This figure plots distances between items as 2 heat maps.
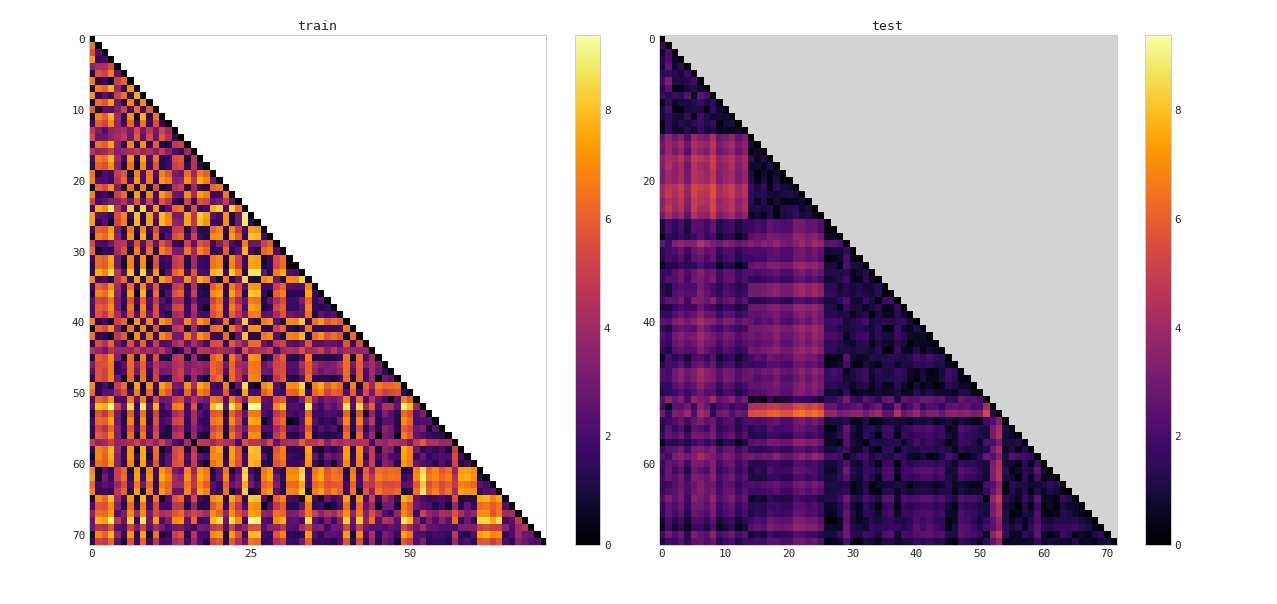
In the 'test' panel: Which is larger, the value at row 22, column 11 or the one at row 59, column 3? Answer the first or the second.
the first
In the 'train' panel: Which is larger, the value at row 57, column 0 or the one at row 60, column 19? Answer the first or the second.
the second
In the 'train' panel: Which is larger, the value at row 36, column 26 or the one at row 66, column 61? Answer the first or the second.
the first
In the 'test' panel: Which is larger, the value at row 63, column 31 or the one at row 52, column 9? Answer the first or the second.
the second
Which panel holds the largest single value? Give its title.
train
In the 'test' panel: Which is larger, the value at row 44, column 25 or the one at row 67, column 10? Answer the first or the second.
the first
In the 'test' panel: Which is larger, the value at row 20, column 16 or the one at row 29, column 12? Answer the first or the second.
the second
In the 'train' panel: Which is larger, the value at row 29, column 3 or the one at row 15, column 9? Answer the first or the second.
the first
